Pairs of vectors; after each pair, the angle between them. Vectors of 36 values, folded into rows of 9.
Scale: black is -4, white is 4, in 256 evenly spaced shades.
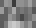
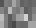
partly opposed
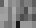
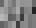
partly aligned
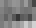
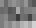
nearly parallel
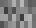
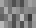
nearly opposite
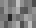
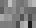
partly opposed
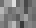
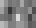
orthogonal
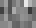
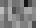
nearly opposite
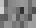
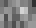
orthogonal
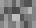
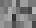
partly opposed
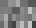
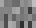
nearly opposite
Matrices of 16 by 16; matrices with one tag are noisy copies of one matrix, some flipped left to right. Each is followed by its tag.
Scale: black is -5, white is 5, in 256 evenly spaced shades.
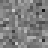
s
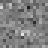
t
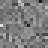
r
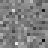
s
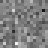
s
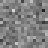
s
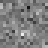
t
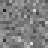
s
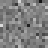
r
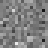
s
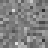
s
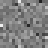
r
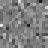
r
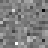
s
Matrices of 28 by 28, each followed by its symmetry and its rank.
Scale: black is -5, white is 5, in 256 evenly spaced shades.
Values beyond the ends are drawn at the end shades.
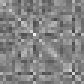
symmetric, rank five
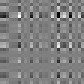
neither, rank one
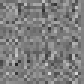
neither, rank five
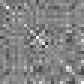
symmetric, rank five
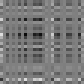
neither, rank one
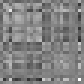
symmetric, rank two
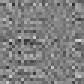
neither, rank five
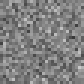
neither, full rank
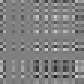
neither, rank one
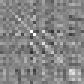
symmetric, rank five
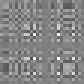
symmetric, rank two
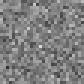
neither, full rank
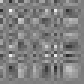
symmetric, rank two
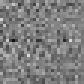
neither, rank five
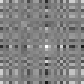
symmetric, rank two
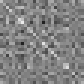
symmetric, rank five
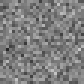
neither, full rank
